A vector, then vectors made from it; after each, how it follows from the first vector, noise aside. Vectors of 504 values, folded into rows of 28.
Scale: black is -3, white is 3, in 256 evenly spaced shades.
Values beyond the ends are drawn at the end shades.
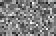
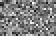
copied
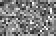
copied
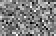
negated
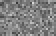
shrunk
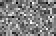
copied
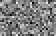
negated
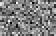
negated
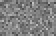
shrunk
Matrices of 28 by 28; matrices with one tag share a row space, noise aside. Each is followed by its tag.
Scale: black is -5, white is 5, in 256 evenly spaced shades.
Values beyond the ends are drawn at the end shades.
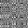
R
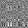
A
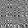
A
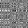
R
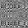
A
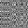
R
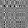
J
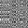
R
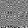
A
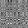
A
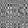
A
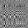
J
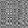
A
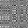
R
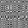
A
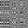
R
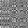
R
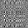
J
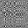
J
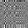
J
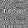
J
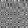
A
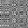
R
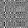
J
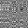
R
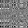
R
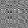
A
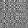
J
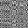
R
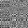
R
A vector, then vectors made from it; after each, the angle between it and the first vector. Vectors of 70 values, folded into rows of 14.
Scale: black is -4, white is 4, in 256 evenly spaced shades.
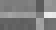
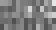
partly aligned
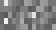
orthogonal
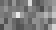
partly aligned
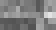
nearly parallel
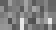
orthogonal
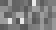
orthogonal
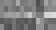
nearly parallel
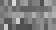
partly aligned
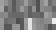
orthogonal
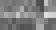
nearly parallel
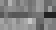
nearly opposite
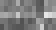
nearly parallel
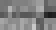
nearly opposite
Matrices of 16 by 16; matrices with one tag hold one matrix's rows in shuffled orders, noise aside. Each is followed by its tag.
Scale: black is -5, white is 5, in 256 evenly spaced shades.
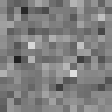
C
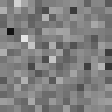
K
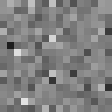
K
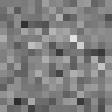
C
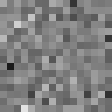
K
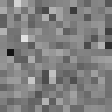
K
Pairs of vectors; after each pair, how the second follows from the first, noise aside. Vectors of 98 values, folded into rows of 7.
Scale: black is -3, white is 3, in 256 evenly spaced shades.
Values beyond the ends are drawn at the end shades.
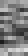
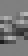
partly zeroed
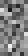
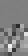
partly zeroed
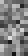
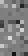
partly zeroed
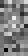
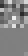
partly zeroed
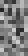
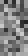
wrapped around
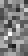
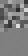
partly zeroed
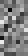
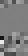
partly zeroed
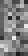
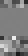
partly zeroed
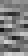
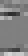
partly zeroed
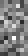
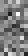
wrapped around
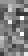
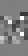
partly zeroed
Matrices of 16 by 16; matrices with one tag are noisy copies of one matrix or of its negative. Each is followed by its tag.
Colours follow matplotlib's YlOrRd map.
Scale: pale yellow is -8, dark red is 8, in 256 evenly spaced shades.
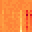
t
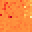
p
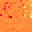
p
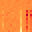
t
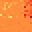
p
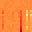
t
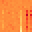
t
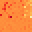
p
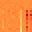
t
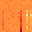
t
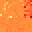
p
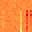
t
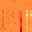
t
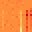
t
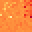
p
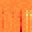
t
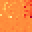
p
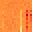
t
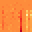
t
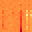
t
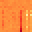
t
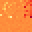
p
